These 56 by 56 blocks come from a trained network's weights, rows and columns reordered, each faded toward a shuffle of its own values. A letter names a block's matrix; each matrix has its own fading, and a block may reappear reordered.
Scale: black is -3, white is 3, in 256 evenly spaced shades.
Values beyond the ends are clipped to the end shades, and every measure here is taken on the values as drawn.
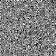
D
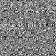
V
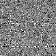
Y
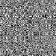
V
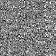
D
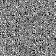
D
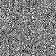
D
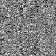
V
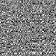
V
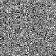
D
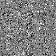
D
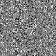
D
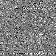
Y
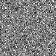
D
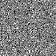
D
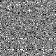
Y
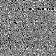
Y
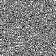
D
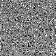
D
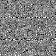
Y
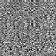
V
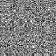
V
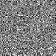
V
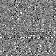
Y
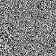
D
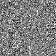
D
